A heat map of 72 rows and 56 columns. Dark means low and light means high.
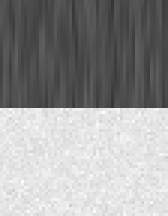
It is made of 2 by 1 panels. Panel 1,1: low, streaked downward, faint in contrast. Panel 2,1: very high, fine-grained, faint in contrast.
